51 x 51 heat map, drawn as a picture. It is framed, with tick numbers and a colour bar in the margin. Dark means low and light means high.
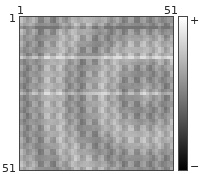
Odd lines: rows 4, 14 and 26. Stripes: upright, repeating 11 times. Histogram: bell-shaped. Rings: centred on the middle right. Average level on the scale: 60%.
